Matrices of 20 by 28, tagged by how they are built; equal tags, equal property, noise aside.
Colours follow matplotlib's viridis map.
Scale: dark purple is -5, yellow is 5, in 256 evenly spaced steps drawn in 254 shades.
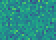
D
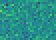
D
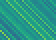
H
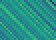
H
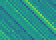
H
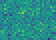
D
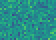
D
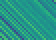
H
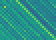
H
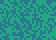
D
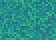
D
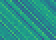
H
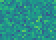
D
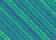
H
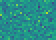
D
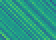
H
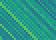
H
